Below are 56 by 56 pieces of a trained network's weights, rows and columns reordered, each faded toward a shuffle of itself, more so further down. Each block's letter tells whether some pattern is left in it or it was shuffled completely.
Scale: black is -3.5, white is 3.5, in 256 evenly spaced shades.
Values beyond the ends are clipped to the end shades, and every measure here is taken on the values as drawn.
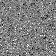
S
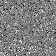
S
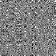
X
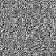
X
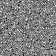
S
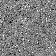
S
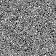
S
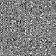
X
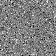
S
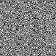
X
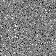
S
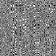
X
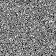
S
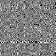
X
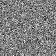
S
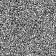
S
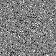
S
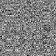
X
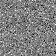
S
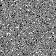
S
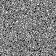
S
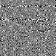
X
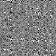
X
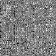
X
